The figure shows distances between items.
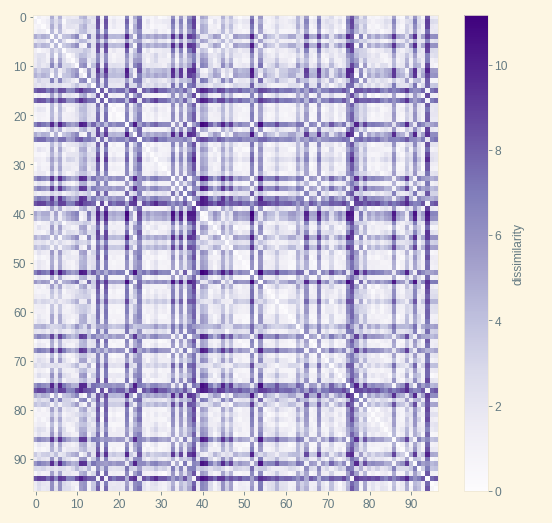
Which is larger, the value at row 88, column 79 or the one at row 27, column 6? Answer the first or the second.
the second
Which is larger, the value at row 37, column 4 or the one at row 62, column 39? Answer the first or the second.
the first
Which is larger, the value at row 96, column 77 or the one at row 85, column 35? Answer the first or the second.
the first
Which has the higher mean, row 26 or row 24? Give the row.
24
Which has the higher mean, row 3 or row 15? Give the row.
15
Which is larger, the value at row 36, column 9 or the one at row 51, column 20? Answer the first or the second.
the first
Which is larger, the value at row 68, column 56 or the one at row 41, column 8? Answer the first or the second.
the first
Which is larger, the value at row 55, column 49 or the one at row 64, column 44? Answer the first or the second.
the second
